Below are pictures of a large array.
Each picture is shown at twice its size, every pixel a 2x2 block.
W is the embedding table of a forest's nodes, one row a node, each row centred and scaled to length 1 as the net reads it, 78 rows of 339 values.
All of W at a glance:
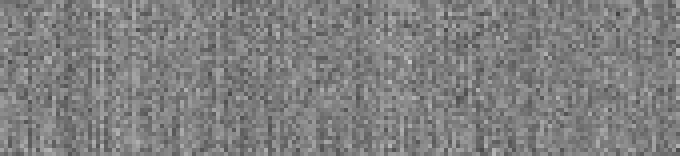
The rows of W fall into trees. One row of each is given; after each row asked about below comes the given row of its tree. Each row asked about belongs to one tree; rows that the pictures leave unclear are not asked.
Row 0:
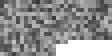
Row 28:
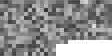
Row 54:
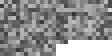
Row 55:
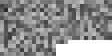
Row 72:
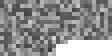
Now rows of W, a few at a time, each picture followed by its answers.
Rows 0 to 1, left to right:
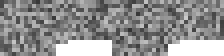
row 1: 72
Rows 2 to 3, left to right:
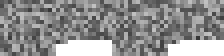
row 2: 0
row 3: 55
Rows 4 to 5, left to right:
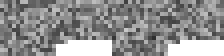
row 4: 55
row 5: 54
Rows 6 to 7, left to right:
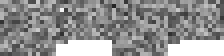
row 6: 54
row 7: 54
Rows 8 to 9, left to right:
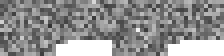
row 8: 0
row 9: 55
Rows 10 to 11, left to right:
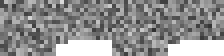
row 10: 72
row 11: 0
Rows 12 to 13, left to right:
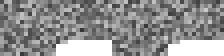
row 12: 72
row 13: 72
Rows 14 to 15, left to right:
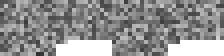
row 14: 0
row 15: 54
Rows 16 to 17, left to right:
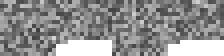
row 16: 72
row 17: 28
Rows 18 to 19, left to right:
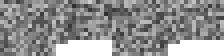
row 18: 28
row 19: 55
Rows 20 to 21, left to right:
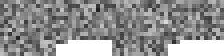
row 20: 0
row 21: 55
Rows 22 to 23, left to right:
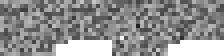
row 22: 55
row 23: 28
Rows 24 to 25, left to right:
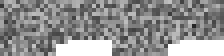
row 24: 55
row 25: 72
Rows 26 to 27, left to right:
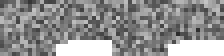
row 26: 0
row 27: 55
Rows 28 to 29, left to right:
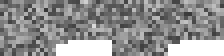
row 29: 54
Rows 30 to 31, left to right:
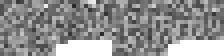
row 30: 28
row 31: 72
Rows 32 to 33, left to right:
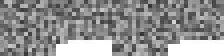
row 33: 0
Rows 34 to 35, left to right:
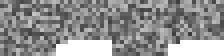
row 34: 72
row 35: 54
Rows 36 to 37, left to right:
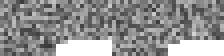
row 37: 55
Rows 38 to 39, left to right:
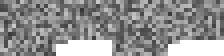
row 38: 55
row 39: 72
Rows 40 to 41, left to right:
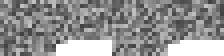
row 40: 72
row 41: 28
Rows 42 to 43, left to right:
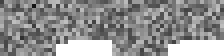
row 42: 72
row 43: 55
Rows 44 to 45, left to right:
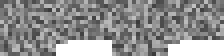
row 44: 0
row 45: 0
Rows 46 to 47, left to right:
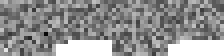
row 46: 55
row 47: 0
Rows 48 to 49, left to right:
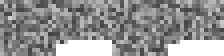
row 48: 55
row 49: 55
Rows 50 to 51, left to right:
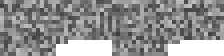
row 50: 72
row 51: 55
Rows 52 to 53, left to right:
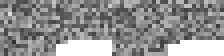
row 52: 72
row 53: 55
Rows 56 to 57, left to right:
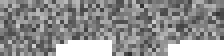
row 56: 55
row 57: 28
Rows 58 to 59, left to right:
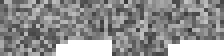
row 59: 54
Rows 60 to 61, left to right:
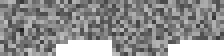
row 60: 72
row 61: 0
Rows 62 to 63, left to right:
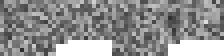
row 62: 55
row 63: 54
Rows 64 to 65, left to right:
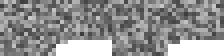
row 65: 54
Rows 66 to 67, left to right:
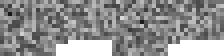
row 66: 54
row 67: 72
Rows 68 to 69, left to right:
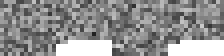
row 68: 72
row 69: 54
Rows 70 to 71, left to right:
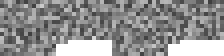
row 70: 72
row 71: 72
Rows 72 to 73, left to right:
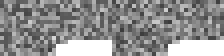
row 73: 72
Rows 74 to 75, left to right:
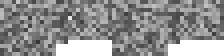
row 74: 54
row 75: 54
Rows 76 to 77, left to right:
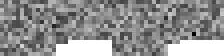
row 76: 54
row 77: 0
